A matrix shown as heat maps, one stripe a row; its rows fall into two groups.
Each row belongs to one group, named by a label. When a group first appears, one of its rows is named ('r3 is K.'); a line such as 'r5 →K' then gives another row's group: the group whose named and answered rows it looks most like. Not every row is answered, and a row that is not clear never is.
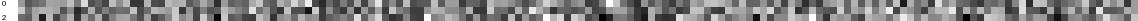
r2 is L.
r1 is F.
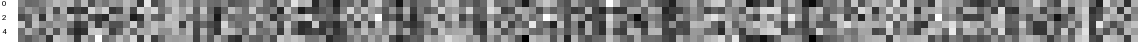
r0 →L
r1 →F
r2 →L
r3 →F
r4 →F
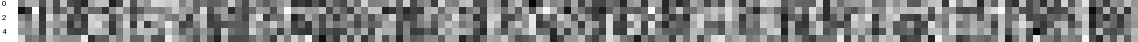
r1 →L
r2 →F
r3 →F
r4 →F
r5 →L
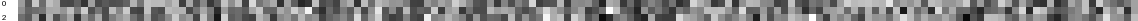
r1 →L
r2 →L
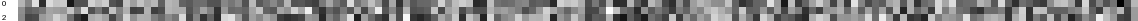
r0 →F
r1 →L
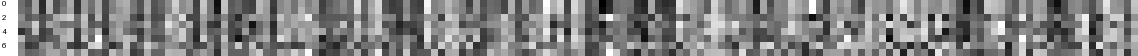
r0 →L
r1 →L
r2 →L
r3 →L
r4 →L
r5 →L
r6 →F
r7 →L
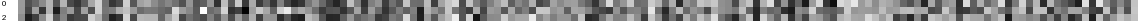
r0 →F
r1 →L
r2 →F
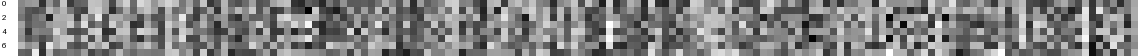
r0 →F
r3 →L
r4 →F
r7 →L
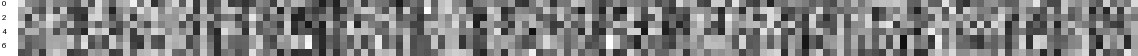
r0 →L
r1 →F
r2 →F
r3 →F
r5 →L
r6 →L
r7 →F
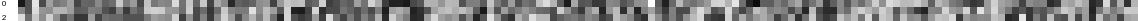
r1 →F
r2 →F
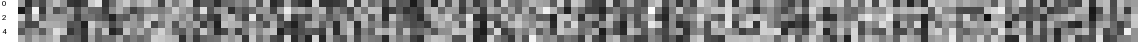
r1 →L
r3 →F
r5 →F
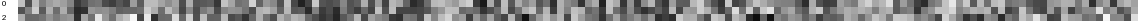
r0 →F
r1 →F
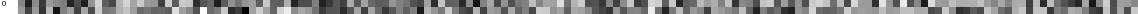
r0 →F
